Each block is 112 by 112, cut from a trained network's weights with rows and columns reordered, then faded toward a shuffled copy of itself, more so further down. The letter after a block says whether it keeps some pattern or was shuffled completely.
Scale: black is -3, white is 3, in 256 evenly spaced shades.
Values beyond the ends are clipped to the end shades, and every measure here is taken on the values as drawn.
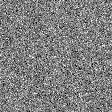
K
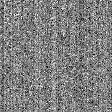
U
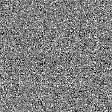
U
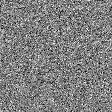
K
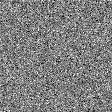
K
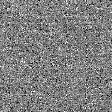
U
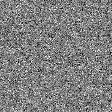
U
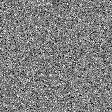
K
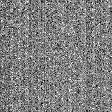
U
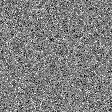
K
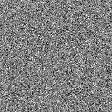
U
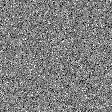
K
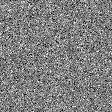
K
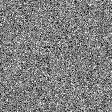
K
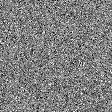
K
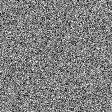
K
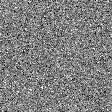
K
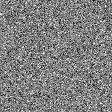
K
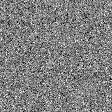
K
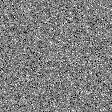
K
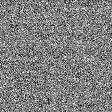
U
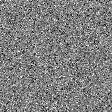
K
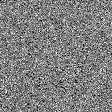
K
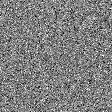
K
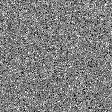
K
